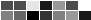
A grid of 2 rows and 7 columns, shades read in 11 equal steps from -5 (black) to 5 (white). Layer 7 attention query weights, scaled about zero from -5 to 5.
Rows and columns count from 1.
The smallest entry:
-5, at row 2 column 3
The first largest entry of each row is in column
7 6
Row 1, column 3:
4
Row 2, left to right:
0 -1 -5 -3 0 1 -4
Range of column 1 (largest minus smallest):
2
